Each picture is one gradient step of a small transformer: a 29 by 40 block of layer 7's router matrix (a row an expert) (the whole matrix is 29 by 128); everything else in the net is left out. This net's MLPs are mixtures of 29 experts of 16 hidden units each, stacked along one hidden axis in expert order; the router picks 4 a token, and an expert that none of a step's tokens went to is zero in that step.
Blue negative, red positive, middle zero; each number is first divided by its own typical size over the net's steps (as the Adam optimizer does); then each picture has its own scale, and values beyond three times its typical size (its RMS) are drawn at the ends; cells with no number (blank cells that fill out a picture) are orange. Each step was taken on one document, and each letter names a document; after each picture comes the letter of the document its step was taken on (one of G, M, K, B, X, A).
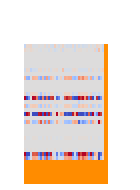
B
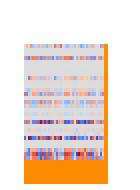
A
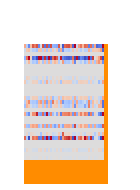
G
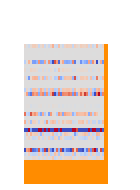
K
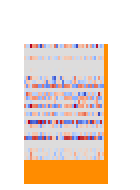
A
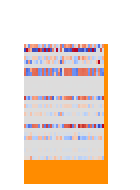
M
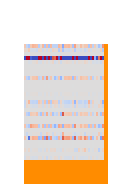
G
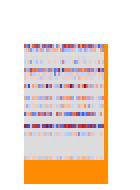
M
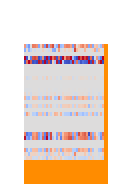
M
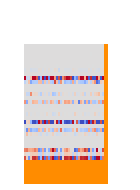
K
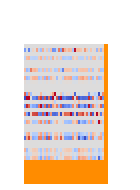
B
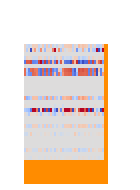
M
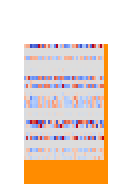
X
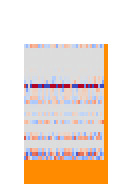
X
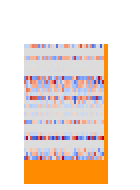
A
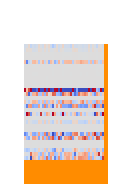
K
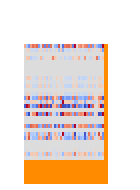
G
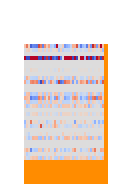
X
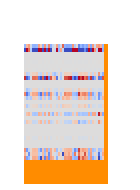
B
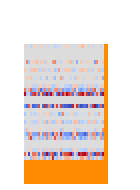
K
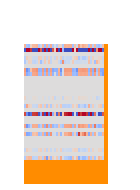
M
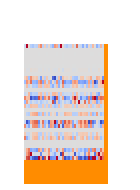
X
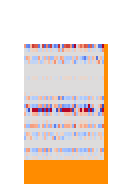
G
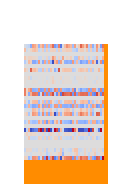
K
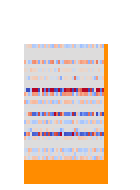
K
